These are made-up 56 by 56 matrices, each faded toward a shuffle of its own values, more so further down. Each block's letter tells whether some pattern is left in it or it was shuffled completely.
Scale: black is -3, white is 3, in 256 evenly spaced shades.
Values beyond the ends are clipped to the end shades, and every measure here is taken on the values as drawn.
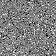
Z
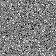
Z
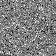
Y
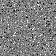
Y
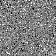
Z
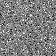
Y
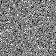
Y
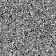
Y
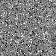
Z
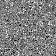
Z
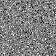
Z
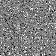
Z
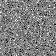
Y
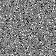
Y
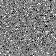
Z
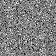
Y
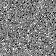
Y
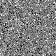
Y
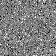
Y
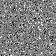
Y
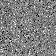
Y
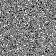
Y
